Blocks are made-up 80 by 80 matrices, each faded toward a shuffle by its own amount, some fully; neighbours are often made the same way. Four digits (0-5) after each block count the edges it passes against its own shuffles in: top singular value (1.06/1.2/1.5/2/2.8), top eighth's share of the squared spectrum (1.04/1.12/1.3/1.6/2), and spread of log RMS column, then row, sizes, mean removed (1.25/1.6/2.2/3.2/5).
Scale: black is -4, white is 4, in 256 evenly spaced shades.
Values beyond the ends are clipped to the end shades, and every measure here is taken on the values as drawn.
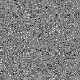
4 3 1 1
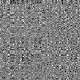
4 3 2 2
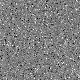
2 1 0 0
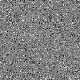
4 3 1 1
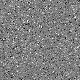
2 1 0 0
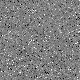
0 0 0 0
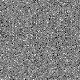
3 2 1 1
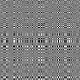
5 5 4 4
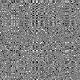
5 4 2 2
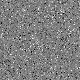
0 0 0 0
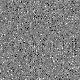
3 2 1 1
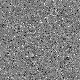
2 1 0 0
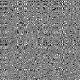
5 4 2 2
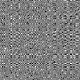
5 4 3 3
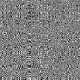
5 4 2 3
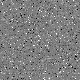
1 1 0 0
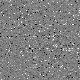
3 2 0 1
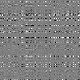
5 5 3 4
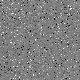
1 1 0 0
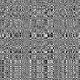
5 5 4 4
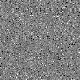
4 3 1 1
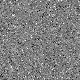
1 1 0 0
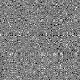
4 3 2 2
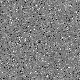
2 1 0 0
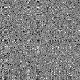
4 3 2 2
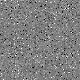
3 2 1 1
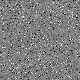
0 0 0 0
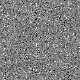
1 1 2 0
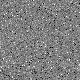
0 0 0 0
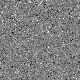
0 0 0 0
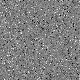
0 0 0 0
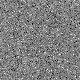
0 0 1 0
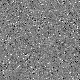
0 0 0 0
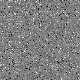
3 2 0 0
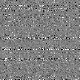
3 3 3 4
